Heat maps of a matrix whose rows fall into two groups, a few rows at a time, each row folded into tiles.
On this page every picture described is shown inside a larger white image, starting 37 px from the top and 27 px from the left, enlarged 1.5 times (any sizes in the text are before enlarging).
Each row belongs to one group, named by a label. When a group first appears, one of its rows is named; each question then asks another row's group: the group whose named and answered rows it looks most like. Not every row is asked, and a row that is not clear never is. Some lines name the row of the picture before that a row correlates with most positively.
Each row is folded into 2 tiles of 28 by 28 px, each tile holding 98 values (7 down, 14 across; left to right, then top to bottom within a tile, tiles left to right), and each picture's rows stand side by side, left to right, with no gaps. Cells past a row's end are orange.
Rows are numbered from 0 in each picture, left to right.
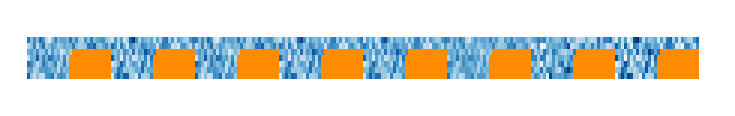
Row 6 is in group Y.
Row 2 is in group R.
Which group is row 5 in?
R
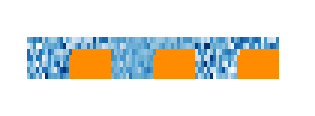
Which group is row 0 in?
Y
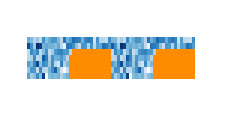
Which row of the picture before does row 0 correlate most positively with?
2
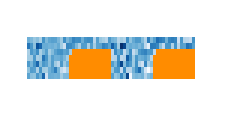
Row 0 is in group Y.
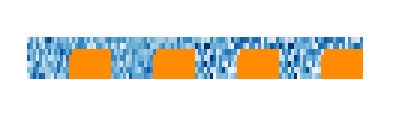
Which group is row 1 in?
Y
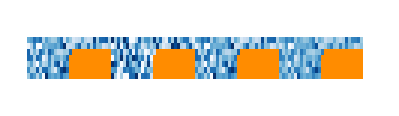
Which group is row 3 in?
Y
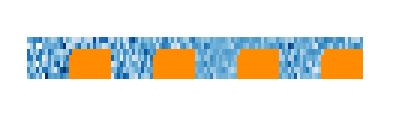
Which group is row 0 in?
Y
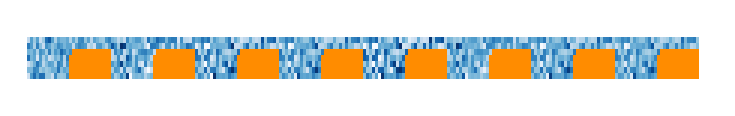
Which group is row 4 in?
Y
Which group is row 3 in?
Y
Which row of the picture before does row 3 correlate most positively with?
0
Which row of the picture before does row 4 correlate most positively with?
0
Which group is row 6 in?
Y
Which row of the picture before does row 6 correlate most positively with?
0
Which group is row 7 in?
Y
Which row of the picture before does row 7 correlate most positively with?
0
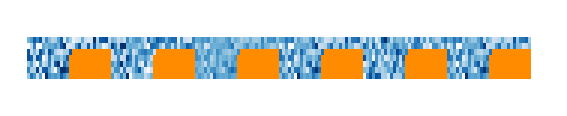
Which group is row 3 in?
Y
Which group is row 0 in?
Y
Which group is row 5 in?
Y
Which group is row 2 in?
Y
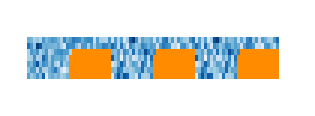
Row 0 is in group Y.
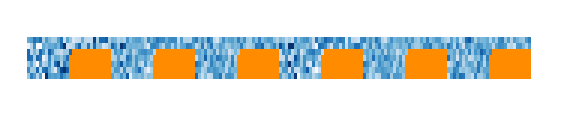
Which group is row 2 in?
R
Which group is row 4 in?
R
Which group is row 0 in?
Y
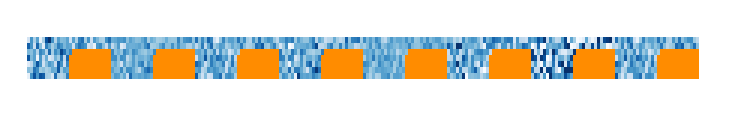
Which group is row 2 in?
R
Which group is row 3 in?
Y
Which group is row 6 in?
Y
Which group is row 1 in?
Y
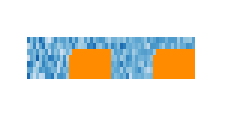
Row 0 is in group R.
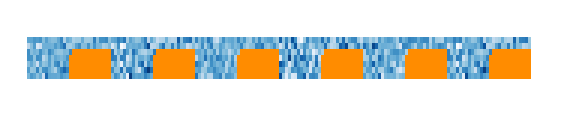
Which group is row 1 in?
Y
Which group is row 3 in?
R
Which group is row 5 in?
Y
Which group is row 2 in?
R
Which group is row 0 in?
Y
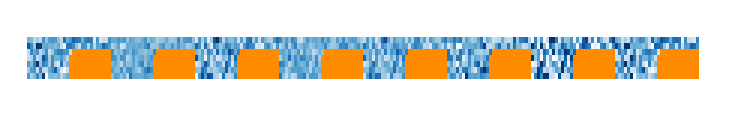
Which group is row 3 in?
R
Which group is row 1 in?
Y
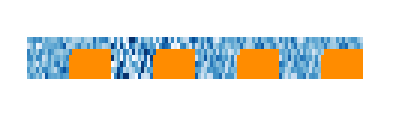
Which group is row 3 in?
R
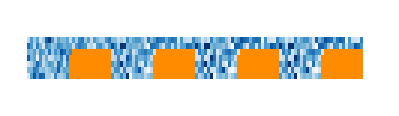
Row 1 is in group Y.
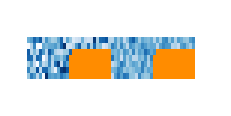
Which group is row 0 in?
Y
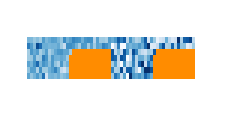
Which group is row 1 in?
Y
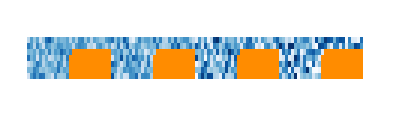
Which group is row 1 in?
R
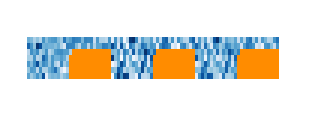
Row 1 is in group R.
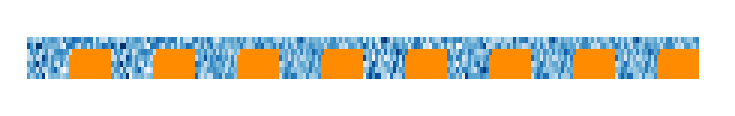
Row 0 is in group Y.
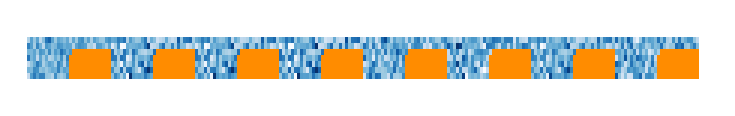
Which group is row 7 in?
R
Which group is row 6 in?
Y
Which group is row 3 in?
Y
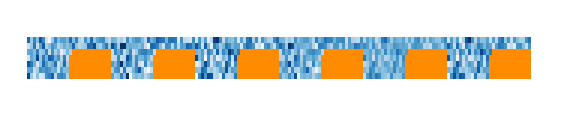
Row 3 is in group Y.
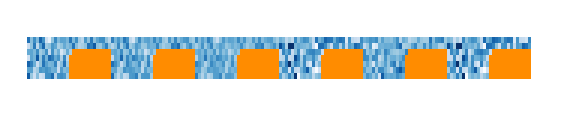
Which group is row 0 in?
R
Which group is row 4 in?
Y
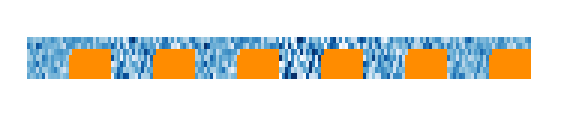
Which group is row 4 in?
R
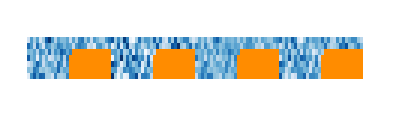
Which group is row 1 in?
R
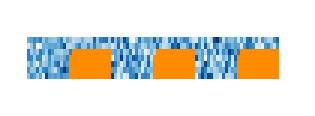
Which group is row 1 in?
R
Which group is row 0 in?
Y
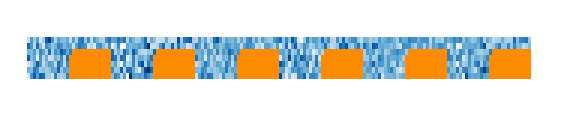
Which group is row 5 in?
Y
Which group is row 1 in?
Y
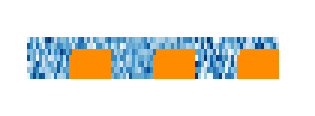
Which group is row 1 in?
Y
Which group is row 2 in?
R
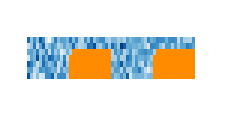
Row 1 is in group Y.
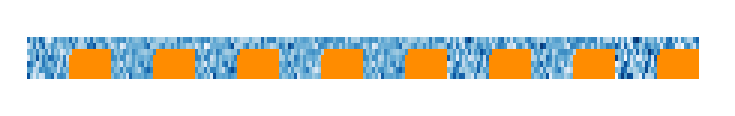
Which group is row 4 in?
Y
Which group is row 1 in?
Y
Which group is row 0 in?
R
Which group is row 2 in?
Y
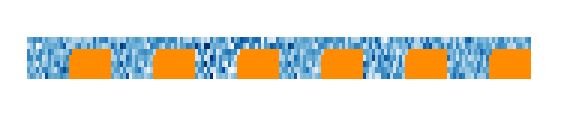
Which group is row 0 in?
Y
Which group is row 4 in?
R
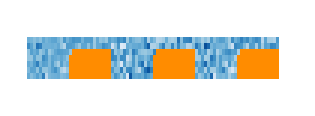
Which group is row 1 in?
Y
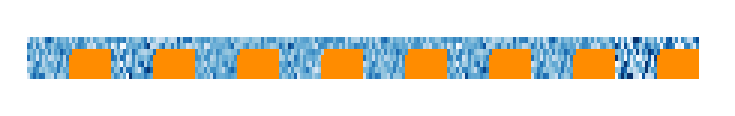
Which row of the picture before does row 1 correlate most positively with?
1
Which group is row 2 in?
Y
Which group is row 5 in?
Y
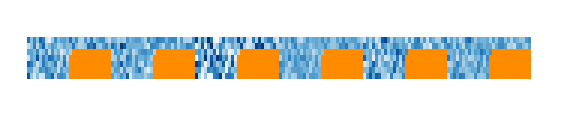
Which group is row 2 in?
R
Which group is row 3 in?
R
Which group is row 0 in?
R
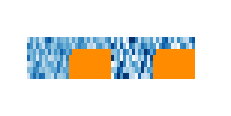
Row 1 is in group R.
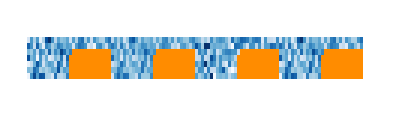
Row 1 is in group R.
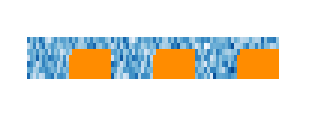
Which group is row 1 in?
R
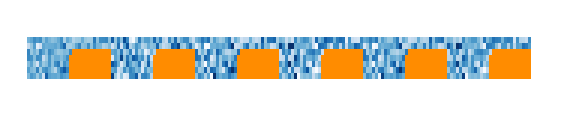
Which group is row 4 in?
Y
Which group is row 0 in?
Y
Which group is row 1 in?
R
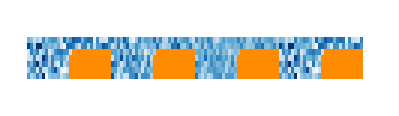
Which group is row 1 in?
R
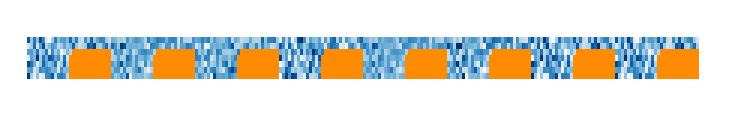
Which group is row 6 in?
R
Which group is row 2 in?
Y
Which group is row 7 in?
R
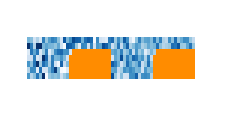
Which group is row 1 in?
R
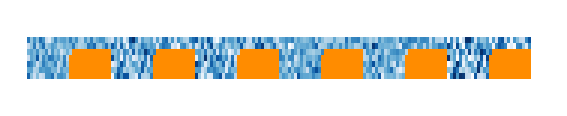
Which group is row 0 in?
R
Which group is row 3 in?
Y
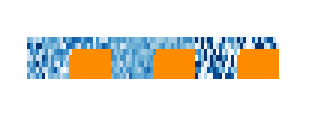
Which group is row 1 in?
Y
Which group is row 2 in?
R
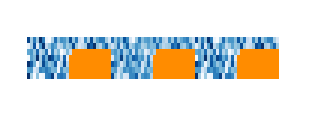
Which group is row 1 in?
R
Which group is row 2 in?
R
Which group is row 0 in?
R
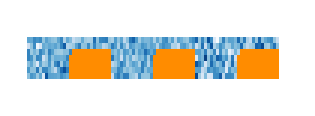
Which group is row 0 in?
Y
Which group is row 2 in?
R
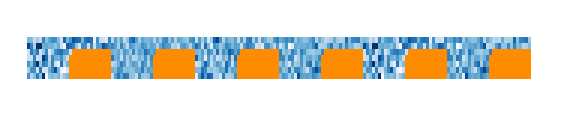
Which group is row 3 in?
Y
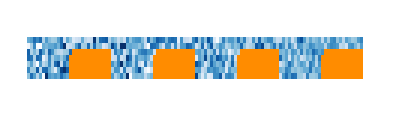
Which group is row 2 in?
R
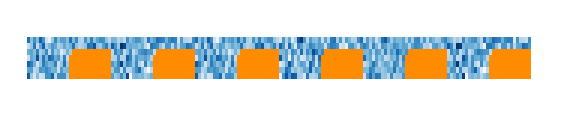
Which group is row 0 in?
R
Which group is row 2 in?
R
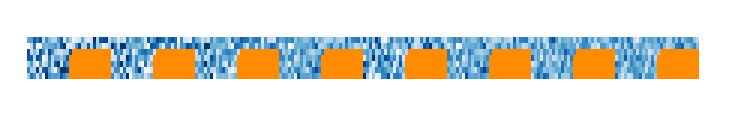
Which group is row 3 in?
Y
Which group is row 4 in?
R
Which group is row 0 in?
Y
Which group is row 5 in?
Y
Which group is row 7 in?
R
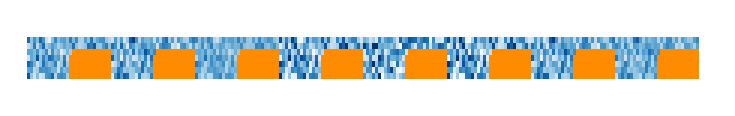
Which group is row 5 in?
R
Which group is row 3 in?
R
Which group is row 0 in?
R
